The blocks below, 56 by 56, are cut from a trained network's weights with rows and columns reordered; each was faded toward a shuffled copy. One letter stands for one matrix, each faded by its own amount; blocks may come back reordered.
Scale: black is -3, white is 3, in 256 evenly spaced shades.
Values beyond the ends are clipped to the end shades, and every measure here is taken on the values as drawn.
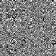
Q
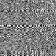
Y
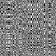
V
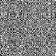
Y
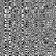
V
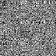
Q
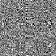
Q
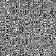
Q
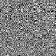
Q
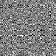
Y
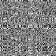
Y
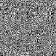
Q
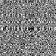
Y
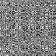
Y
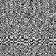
Y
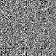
Q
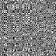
V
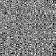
Q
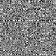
Y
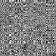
V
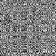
Y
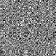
Q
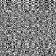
Y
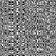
V
